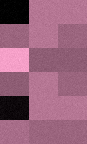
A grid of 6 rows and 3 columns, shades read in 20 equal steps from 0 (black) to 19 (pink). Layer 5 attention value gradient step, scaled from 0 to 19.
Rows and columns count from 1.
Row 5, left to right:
1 14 14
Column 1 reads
0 12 19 11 1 13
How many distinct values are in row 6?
2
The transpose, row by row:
0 12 19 11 1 13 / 14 14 11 14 14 12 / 14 12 11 12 14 12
